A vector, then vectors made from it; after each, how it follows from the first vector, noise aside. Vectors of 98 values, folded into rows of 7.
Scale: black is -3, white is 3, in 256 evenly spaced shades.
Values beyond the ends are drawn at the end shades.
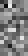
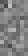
shrunk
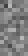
shrunk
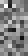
negated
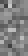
shrunk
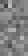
shrunk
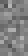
shrunk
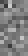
shrunk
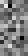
negated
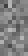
shrunk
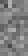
shrunk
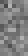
shrunk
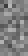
shrunk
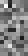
negated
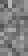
shrunk
